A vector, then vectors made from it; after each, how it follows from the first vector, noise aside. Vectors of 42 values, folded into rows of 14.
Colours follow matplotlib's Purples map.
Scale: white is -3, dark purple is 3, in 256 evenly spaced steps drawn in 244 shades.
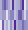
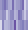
shrunk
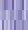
shrunk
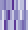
reversed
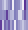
negated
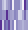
negated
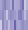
shrunk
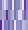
negated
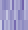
shrunk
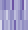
shrunk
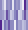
negated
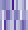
reversed
